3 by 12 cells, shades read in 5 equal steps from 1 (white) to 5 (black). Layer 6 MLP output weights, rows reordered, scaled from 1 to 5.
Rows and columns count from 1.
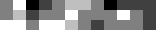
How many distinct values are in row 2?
4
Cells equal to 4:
8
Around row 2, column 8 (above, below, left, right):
3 4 3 3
